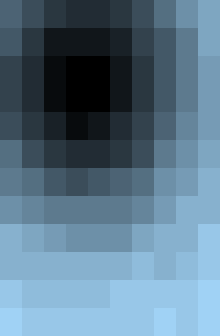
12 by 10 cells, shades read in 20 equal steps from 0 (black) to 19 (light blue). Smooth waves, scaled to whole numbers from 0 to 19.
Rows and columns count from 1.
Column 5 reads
4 2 0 0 2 4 8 11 13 16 17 18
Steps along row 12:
down same same same same same up down up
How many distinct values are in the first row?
7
